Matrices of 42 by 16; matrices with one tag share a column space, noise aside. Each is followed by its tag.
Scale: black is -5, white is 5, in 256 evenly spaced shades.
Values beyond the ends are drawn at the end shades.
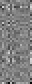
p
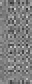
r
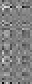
p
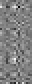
p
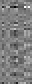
p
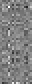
p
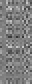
r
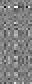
p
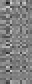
r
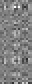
p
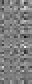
r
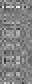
p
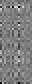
p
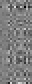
p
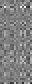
p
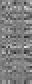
r
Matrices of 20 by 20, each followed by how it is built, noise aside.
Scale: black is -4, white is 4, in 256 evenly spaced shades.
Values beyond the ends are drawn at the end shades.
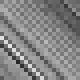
Toeplitz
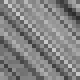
Toeplitz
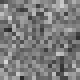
noise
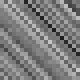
Toeplitz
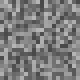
noise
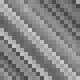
Toeplitz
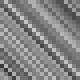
Toeplitz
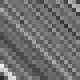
Toeplitz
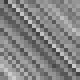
Toeplitz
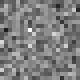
noise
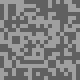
noise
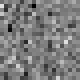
noise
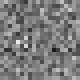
noise
